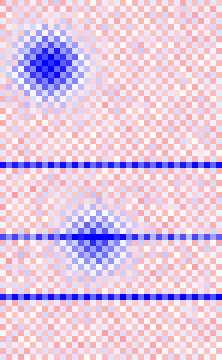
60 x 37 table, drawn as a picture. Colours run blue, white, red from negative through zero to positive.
There is no overall slope. Two dips sink into the field. The ninth with the lowest average is the top left. Rows 28, 40 and 50 stand out from the rest.
